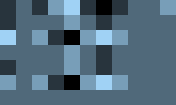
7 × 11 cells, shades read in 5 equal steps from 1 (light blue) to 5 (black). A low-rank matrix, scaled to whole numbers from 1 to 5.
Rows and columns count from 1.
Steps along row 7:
same same same same same same same same same same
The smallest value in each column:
1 3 2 2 1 2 1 2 3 3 2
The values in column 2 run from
3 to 3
